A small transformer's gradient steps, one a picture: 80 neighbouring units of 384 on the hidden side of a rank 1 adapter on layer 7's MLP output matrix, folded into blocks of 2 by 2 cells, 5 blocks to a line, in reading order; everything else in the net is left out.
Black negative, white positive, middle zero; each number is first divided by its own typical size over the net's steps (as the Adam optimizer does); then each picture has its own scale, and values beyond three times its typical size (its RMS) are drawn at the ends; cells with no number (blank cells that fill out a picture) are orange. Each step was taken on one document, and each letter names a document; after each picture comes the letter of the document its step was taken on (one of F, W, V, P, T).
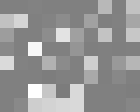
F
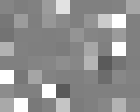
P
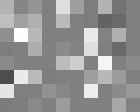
P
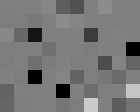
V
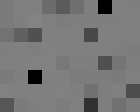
V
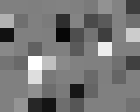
F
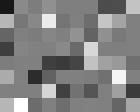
P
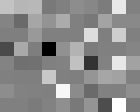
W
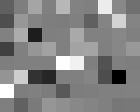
P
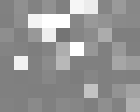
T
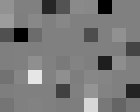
V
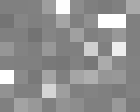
P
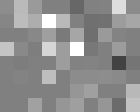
T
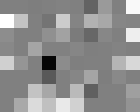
F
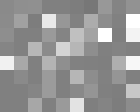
T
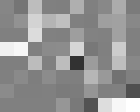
W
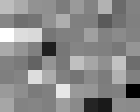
W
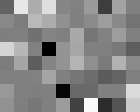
W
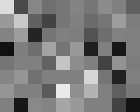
P
